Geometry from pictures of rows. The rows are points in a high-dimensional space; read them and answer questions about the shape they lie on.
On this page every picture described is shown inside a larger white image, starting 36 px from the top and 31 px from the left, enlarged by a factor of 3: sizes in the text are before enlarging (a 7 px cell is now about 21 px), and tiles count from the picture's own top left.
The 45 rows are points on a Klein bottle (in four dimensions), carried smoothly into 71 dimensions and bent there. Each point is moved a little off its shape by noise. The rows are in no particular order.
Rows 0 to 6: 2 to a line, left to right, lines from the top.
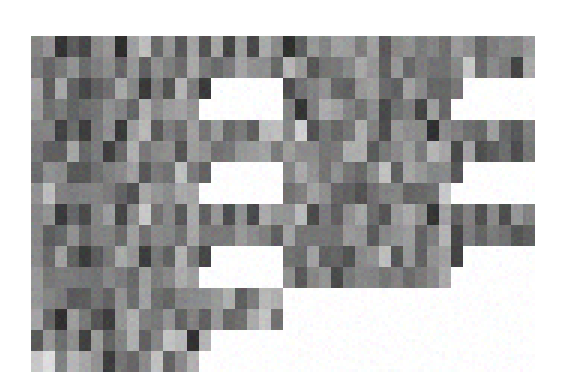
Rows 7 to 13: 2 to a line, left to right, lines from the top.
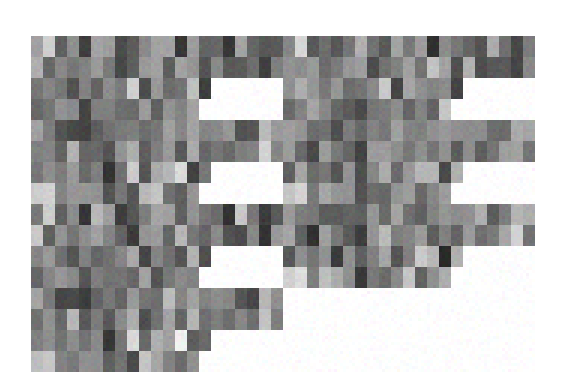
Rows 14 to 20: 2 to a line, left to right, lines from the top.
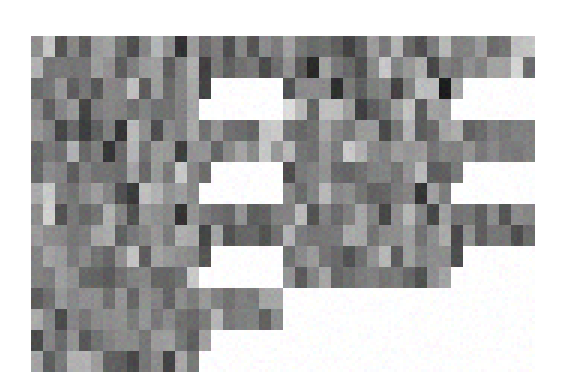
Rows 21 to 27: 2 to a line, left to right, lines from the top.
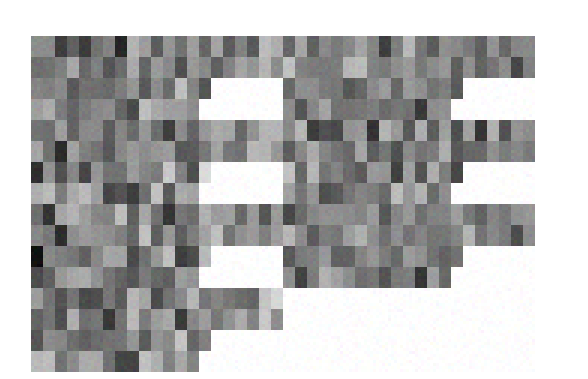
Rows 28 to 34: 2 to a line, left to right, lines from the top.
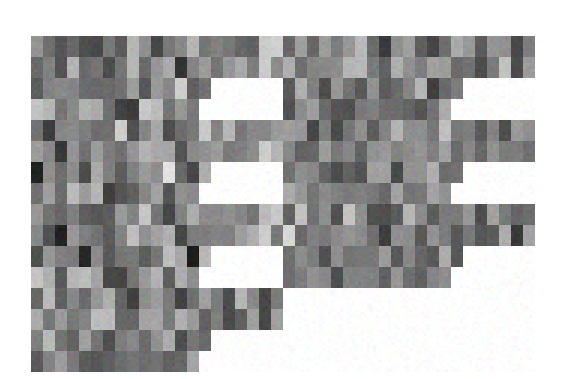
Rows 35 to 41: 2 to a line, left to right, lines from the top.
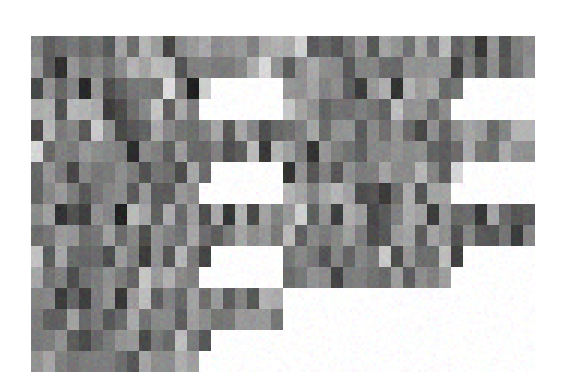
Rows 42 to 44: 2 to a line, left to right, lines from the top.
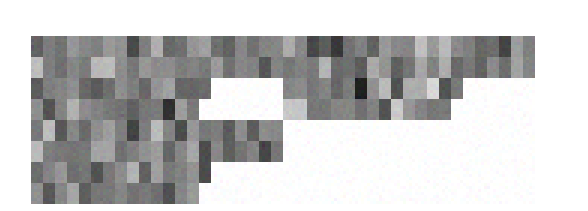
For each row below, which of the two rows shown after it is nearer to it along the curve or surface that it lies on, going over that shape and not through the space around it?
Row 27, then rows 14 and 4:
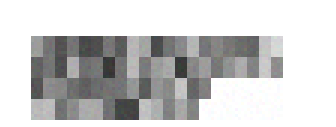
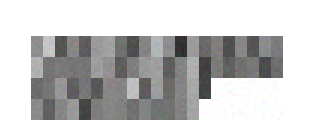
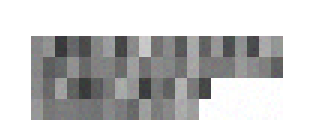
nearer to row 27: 4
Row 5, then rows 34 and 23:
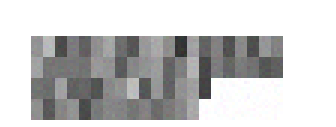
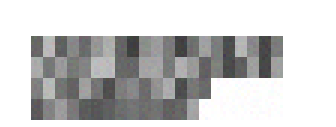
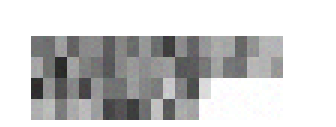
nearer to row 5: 34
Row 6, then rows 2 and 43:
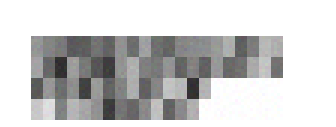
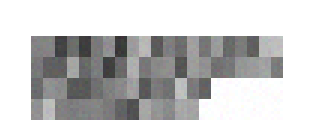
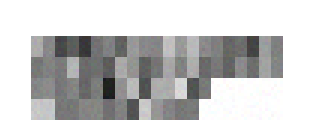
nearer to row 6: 43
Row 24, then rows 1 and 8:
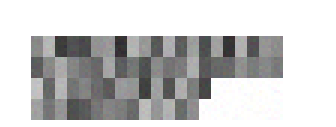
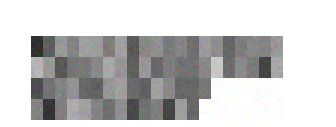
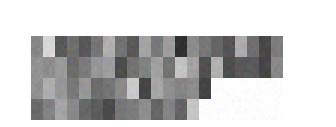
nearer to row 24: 8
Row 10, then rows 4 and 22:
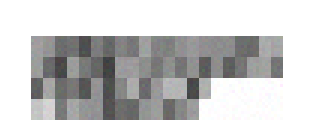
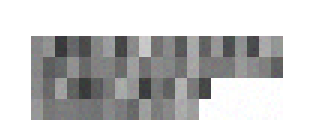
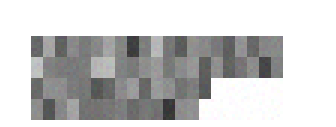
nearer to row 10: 4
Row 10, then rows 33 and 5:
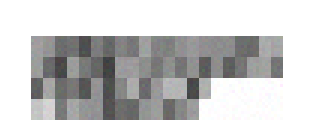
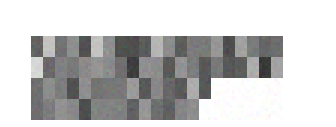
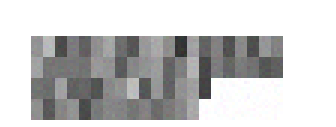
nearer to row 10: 5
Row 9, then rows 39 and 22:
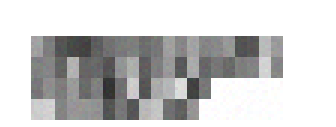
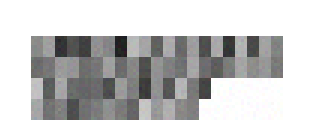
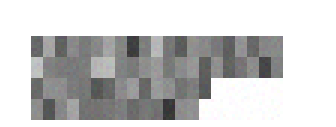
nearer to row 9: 39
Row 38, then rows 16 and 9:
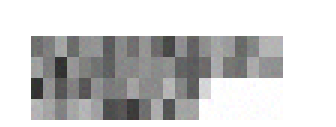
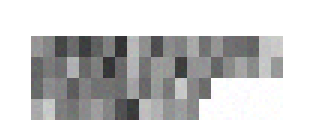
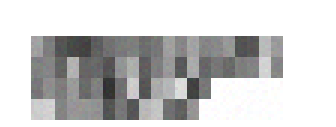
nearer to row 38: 9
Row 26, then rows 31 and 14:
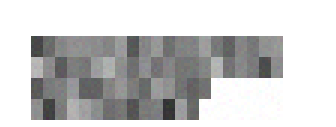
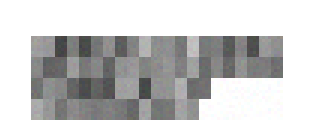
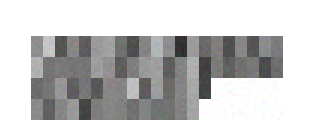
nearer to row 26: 14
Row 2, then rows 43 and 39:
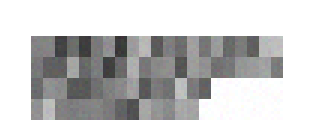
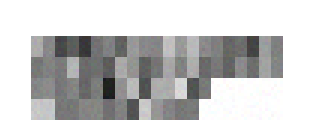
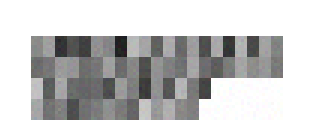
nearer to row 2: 39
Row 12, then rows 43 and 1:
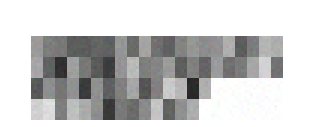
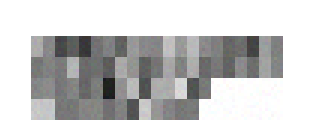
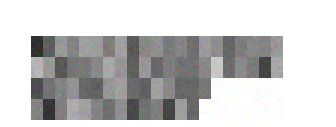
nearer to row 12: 43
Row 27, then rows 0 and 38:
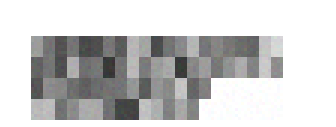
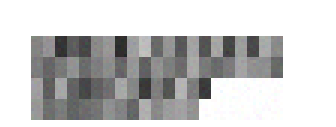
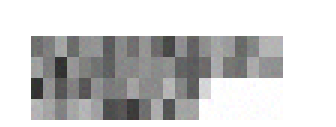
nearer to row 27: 0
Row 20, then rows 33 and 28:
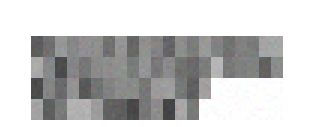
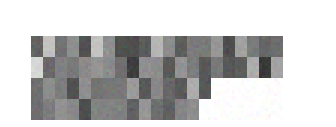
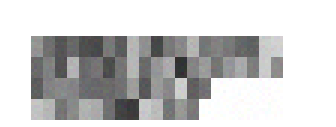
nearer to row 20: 33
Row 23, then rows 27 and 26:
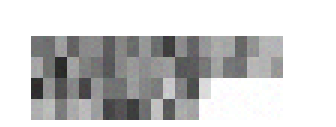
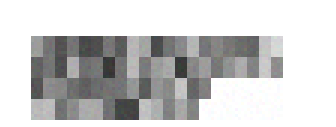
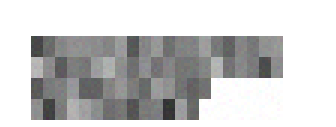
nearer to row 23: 26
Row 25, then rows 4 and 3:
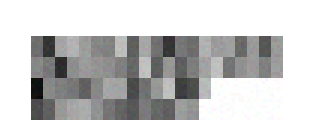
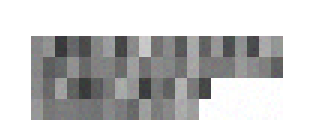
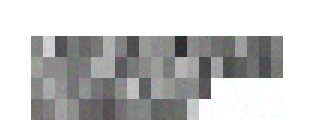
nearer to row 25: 3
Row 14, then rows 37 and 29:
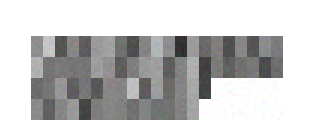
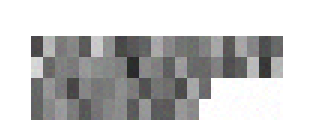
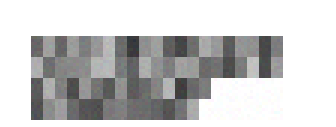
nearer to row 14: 37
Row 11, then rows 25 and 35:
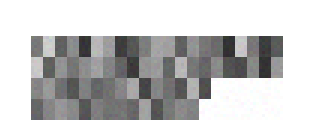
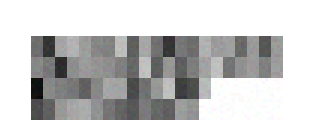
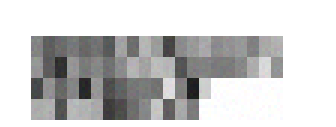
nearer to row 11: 25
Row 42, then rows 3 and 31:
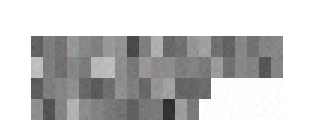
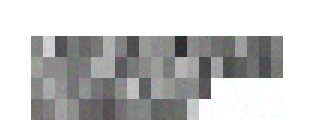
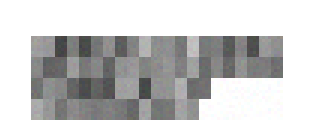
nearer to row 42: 3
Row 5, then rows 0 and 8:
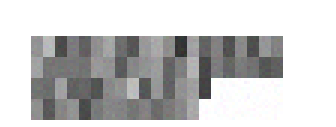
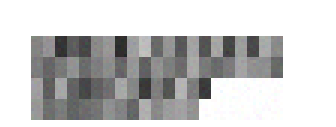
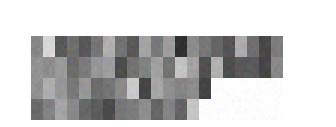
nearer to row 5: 0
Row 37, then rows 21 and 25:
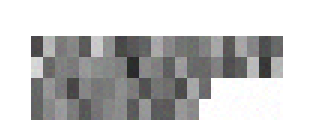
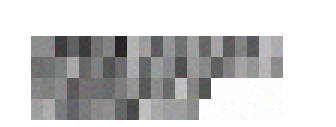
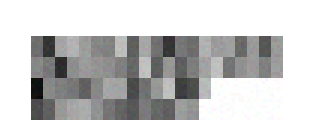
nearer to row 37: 25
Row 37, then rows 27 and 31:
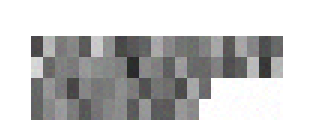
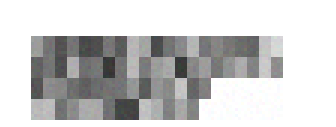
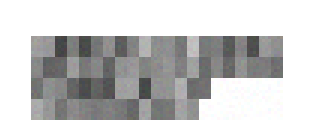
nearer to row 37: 31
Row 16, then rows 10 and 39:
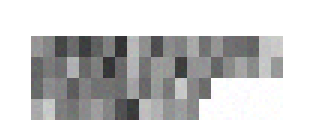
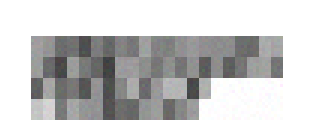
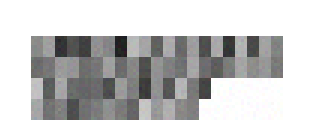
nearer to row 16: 39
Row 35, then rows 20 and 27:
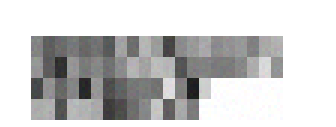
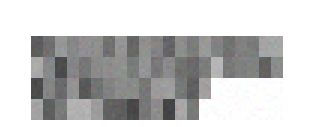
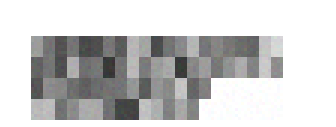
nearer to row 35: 27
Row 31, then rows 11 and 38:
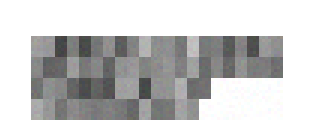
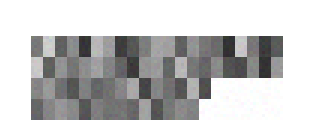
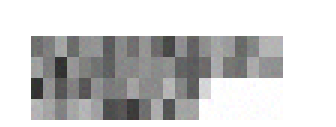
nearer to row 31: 38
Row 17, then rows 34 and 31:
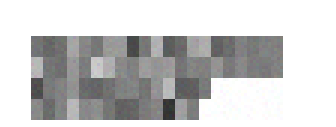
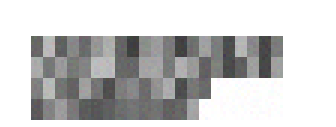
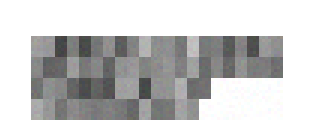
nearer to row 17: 34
